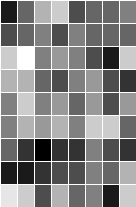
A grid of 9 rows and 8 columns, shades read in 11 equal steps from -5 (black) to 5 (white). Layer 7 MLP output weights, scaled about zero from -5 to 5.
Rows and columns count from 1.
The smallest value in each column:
-4 -4 -5 -3 -3 -2 -4 -3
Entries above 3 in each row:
0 0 1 0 0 0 0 0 1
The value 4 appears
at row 9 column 1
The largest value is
5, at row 3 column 2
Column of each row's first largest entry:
4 3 2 1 2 6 6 8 1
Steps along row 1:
up up up down up same up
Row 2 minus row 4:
-4 -3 1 0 0 -2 1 2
